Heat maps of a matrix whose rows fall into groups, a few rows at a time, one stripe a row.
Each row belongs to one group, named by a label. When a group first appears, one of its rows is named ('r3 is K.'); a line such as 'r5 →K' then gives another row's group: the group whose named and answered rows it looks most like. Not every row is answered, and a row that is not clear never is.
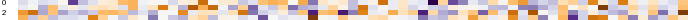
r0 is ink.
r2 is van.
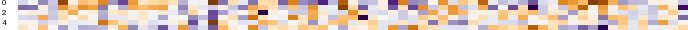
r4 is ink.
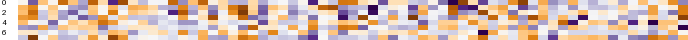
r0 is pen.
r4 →ink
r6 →van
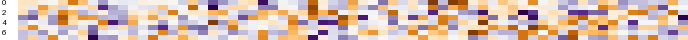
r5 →van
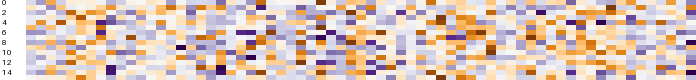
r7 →pen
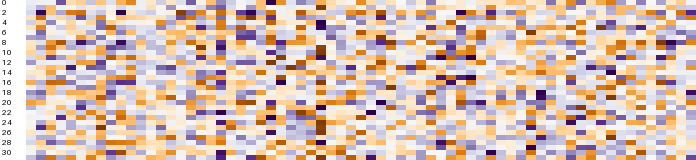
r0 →ink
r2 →pen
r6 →pen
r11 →ink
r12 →pen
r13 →van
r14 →van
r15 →ink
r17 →ink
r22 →van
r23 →ink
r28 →ink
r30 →van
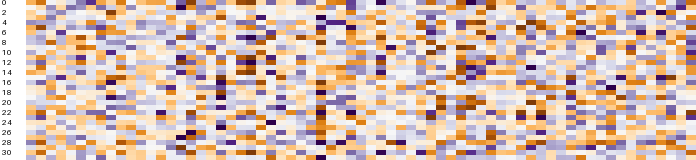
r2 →ink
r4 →pen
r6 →ink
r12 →pen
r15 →ink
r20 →pen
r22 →van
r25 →van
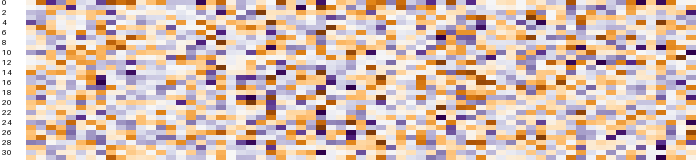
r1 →van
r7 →ink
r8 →ink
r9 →ink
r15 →pen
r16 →pen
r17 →van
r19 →pen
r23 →ink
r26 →van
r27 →van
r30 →ink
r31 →ink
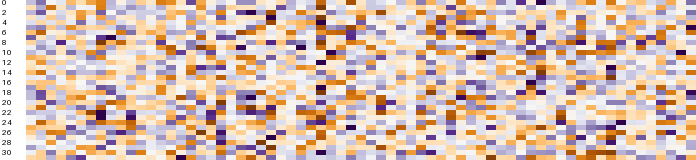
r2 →pen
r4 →ink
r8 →ink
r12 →van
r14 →van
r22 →pen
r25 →van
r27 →ink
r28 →van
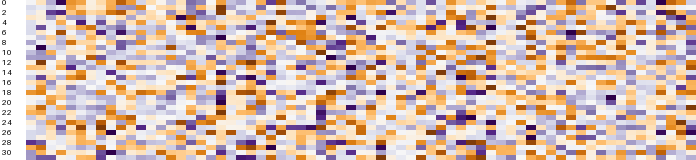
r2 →ink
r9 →pen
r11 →pen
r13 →van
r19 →van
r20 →van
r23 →ink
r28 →pen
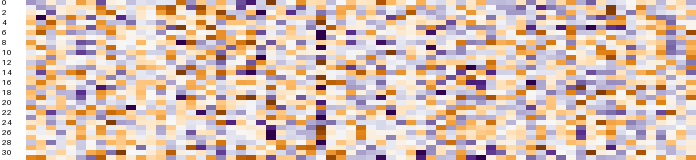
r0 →pen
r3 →pen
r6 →van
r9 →van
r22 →ink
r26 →ink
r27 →ink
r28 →ink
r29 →van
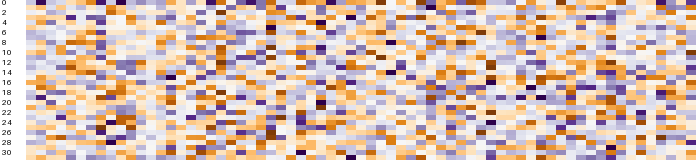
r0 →pen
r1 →van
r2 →ink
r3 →van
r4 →ink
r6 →pen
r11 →pen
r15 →van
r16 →van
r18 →ink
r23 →ink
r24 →van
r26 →pen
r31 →van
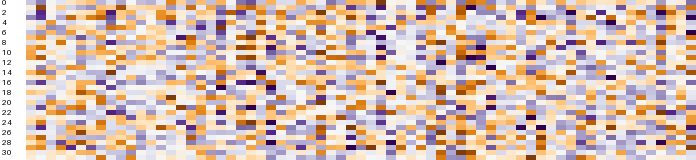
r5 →ink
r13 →pen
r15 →van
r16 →pen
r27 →van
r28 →ink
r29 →van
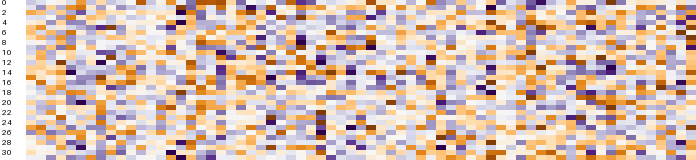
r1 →pen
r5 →van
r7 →van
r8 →van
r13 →van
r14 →van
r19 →pen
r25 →van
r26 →ink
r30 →van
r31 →pen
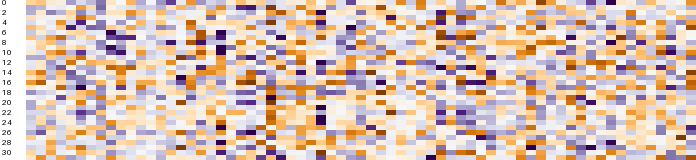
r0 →van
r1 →pen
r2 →ink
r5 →van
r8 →van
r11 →pen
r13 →ink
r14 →van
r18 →pen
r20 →pen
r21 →ink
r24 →ink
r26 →pen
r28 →van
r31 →van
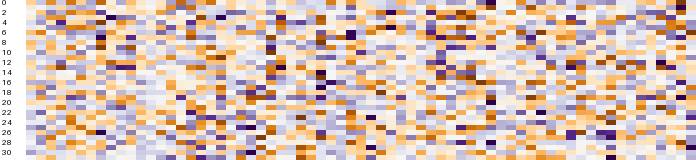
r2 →ink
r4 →ink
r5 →ink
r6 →van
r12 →ink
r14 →ink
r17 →van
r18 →pen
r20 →van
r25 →pen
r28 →pen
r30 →pen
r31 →van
